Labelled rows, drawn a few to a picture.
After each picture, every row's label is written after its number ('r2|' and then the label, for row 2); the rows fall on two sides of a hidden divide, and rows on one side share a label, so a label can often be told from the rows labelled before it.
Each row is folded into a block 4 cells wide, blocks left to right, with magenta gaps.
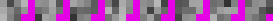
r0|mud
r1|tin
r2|tin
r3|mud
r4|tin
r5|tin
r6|mud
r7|tin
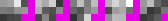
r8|tin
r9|tin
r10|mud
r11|mud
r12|tin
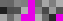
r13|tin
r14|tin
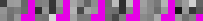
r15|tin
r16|mud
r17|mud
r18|mud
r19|mud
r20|tin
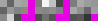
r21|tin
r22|tin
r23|tin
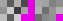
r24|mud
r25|mud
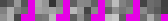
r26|tin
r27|mud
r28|tin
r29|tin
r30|tin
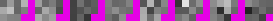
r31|mud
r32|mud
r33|tin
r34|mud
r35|mud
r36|tin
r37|tin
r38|tin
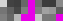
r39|mud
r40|mud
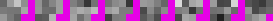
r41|tin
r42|mud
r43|mud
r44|tin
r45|tin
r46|mud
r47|mud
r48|mud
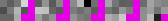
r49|mud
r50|mud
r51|mud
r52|mud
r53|tin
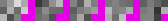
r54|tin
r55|tin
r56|tin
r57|mud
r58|tin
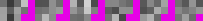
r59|mud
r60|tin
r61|tin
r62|tin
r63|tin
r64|tin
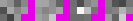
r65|mud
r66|mud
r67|mud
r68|mud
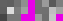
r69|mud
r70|mud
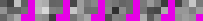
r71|tin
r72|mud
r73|mud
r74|tin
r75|tin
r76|tin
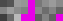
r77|mud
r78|tin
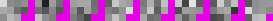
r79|mud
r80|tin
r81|tin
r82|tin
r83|mud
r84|tin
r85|mud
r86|mud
